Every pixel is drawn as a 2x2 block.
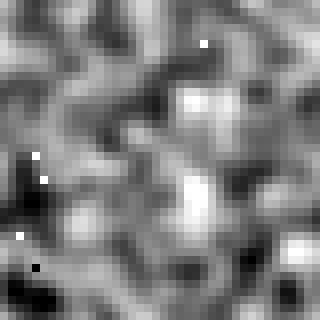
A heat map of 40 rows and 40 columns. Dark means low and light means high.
The texture is blotchy. Five lone cells stand out: four far higher and one far lower than their neighbours. Neither half mirrors the other. The histogram is bell-shaped.
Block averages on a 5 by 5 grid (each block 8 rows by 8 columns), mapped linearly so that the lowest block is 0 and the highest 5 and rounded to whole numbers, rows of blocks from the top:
32434
23252
34432
04443
04212
